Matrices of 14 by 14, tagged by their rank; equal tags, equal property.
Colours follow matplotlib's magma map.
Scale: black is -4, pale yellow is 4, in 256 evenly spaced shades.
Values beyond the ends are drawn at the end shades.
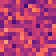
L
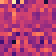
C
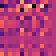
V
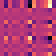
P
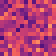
L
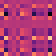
P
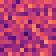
L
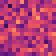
L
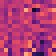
C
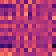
V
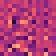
C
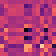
V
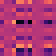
P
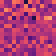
C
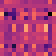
V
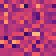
C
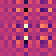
P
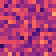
L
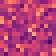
L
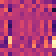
V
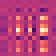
P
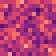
L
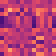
C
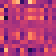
V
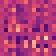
C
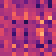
V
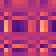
P
